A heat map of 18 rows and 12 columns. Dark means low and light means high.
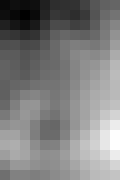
No regular stripes run through it. Values rise toward the bottom right. On average the colour sits 50% of the way up the scale. The field is mottled with small blotches.
